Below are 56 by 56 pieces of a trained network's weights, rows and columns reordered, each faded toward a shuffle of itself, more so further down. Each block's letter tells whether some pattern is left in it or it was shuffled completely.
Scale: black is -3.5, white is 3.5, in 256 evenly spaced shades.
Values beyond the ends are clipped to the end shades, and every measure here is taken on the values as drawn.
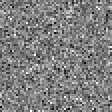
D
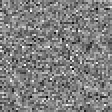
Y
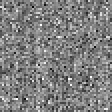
Y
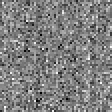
Y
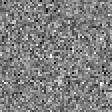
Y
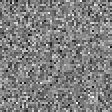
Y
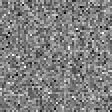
D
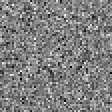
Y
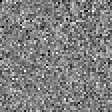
D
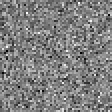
D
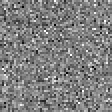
Y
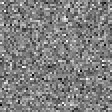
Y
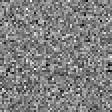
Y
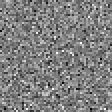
D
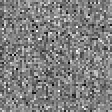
Y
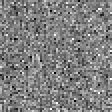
Y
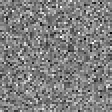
D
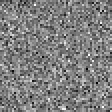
D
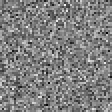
D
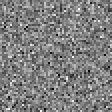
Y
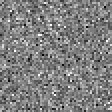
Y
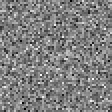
D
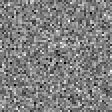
D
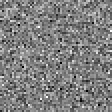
D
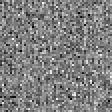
Y
